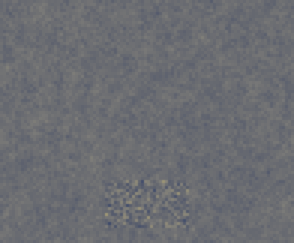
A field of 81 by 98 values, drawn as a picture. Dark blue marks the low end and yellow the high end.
No row or column stands out. The distribution is heavy-tailed on both sides. There are no regular stripes. Neither half mirrors the other. The bottom middle is the roughest part. An odd patch, rougher than its surroundings, sits in the bottom middle.
